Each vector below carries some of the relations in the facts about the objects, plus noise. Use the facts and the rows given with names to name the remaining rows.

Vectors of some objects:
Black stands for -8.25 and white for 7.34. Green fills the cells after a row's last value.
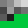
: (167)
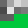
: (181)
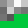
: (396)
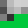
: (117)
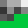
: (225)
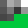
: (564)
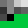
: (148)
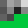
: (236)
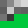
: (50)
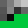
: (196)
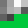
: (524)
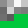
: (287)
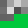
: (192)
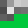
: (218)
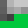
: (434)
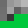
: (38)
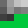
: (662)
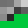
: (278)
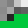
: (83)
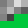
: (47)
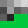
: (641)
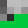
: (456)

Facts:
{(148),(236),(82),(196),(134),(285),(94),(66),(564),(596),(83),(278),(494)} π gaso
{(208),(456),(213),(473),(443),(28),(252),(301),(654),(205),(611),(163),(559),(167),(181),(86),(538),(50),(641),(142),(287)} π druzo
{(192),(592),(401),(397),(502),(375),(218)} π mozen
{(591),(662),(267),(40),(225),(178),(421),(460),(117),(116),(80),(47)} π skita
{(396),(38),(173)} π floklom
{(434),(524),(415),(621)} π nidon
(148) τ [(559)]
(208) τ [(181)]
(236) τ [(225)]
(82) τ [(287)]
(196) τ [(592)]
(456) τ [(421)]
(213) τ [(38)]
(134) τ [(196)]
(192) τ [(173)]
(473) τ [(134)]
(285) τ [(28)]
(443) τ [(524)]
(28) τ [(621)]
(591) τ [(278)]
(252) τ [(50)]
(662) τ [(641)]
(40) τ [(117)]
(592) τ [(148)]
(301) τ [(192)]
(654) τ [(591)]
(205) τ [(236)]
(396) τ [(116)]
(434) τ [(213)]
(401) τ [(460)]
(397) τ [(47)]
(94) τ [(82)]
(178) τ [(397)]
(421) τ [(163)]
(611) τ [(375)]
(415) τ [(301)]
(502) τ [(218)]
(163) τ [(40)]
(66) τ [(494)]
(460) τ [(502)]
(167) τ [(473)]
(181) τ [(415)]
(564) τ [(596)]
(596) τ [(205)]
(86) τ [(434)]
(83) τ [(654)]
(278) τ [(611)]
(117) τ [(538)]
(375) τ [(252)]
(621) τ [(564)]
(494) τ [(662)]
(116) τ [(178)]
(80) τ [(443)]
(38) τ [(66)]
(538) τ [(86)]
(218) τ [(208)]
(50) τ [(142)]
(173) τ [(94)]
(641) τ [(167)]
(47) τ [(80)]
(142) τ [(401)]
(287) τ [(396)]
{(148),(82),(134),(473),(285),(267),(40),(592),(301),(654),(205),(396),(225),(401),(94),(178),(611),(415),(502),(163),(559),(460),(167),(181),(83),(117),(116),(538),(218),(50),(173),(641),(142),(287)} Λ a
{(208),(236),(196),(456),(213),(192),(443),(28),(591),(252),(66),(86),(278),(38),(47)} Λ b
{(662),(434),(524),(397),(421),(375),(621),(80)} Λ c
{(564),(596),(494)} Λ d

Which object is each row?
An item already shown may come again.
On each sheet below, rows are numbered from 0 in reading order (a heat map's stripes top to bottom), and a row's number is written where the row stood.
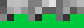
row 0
(456)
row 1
(611)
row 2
(66)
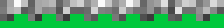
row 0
(524)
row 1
(86)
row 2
(142)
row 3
(287)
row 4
(116)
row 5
(494)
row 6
(218)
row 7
(443)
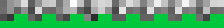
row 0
(494)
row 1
(460)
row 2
(80)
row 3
(163)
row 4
(181)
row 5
(173)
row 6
(94)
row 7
(267)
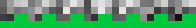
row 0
(662)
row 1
(443)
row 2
(415)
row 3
(421)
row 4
(301)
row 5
(591)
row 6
(134)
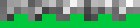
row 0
(213)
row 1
(252)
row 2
(173)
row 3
(621)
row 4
(82)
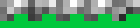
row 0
(178)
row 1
(621)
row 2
(397)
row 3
(397)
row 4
(278)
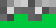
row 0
(401)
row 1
(208)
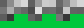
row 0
(375)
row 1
(502)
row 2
(50)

